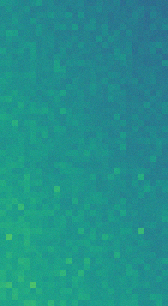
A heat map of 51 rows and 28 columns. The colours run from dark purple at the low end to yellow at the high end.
The bottom left is the ninth with the highest average. No single row or column stands out from its neighbours. There is an overall slope up to the bottom left. There are no regular stripes. Overall the values sit about 50% of the way up the scale.
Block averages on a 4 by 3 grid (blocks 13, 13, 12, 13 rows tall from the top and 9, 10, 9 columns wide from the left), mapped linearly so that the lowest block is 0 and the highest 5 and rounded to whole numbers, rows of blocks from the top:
2 1 0 | 3 2 1 | 4 3 2 | 5 4 3
